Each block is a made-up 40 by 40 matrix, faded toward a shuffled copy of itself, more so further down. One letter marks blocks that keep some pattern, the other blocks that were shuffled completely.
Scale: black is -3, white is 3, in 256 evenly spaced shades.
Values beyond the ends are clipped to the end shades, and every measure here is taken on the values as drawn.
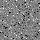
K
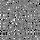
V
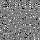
V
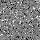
K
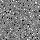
K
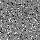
K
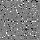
V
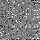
V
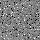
K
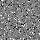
K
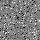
K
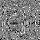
V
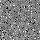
K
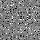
V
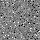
K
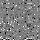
V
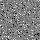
K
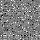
V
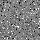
K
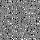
V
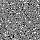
K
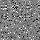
V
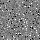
K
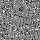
K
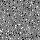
K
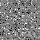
V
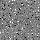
K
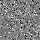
K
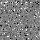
V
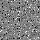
V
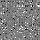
V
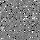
V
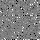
V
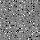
V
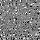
V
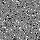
K
